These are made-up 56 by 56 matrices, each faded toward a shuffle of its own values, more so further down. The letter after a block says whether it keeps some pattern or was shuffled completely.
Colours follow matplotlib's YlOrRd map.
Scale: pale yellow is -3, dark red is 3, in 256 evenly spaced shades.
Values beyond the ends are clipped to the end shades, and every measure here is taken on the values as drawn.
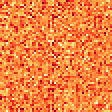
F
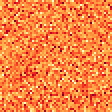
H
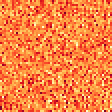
F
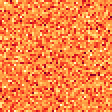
H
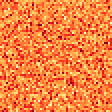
H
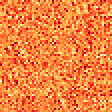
F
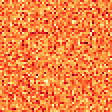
F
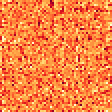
F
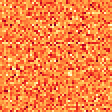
F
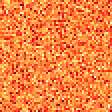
H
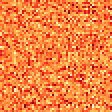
F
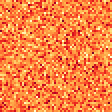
H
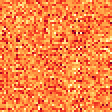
F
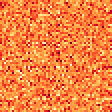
F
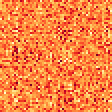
F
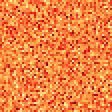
H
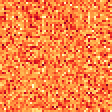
F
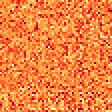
F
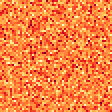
H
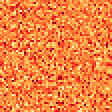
F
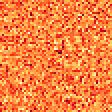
F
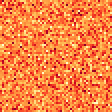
H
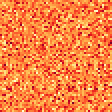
F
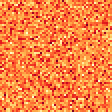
H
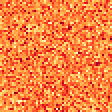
H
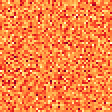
F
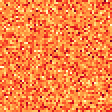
H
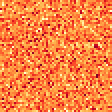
H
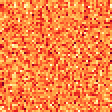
F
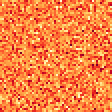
H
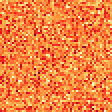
H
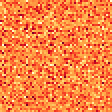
F
